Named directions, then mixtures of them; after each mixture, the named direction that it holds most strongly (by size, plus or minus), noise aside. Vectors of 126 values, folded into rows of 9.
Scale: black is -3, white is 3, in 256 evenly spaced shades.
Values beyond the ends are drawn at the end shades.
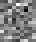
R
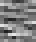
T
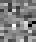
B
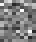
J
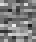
T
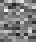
J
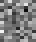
R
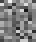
J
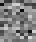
J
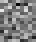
R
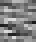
T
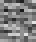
T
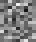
R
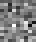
B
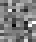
B
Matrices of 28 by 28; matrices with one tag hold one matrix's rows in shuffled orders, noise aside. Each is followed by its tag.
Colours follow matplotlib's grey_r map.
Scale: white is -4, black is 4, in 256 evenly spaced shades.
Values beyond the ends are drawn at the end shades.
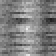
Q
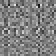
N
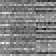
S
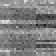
S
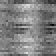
Q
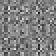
N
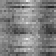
Q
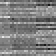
S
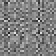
N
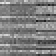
S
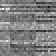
S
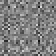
N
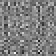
N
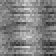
Q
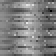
Q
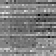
S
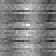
Q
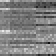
S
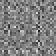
N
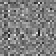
N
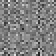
N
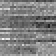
S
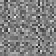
N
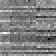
S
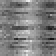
Q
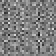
N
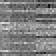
S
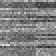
S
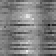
Q
